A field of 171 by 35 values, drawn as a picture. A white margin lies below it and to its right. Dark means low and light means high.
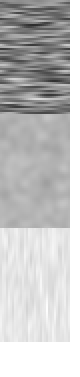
It is made of 3 by 1 panels. Panel 1,1: middling, streaked across, strong in contrast. Panel 2,1: high, blotchy, faint in contrast. Panel 3,1: very high, streaked downward, faint in contrast.
